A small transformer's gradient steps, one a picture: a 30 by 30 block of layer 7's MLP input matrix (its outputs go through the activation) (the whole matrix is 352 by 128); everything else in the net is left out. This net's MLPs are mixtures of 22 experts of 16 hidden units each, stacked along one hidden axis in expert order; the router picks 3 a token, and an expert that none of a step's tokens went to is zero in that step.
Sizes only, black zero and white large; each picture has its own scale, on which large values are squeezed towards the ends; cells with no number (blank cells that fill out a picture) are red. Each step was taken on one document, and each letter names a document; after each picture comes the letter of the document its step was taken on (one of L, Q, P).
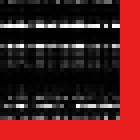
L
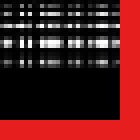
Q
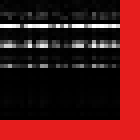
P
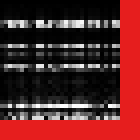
L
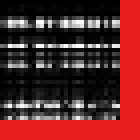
L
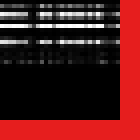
Q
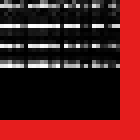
P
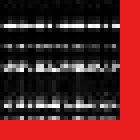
L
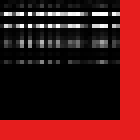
Q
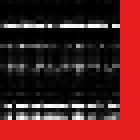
L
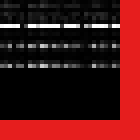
P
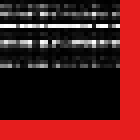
P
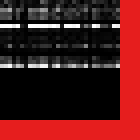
P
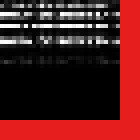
Q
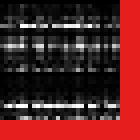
L
